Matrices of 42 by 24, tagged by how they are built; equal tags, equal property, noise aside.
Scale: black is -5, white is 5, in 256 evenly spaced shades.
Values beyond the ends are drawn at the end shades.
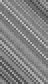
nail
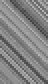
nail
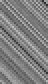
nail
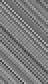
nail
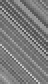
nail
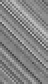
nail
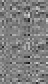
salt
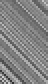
nail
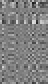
salt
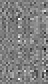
salt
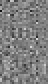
salt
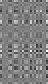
salt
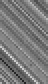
nail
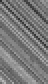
nail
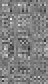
salt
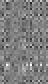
salt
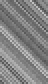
nail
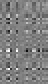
salt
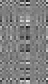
salt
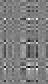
salt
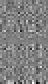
salt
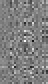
salt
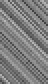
nail
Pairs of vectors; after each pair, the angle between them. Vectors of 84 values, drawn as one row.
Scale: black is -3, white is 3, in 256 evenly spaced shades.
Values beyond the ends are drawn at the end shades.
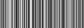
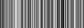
orthogonal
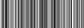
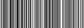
orthogonal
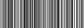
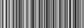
partly opposed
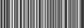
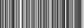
partly opposed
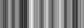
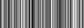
partly opposed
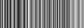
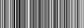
partly aligned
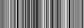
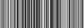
nearly parallel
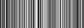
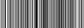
nearly opposite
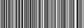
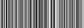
partly aligned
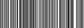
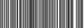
nearly parallel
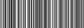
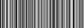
partly opposed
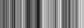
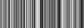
partly opposed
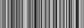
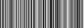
orthogonal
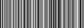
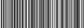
nearly opposite
